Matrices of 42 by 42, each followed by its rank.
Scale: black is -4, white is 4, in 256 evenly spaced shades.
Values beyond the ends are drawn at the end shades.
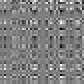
two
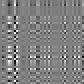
one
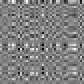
two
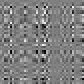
two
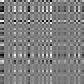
one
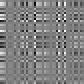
one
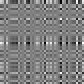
one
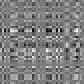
two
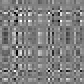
two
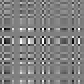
one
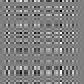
one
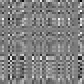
two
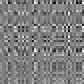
two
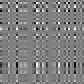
one
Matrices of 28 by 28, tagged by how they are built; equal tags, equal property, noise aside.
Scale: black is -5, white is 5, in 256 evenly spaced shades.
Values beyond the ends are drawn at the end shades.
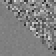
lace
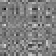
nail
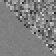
lace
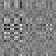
nail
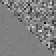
lace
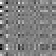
nail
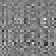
nail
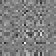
nail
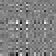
nail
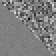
lace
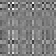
nail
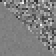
lace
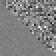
lace
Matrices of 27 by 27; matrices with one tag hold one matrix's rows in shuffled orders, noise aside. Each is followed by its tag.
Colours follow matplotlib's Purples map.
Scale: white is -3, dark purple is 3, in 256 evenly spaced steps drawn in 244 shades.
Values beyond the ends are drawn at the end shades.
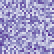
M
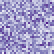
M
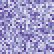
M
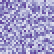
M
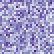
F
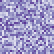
F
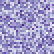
F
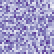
F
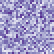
F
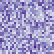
M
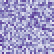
M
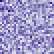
M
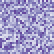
F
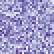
F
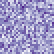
M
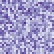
M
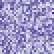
M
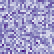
M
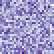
F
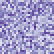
M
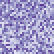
F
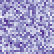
F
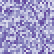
F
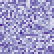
M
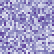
M
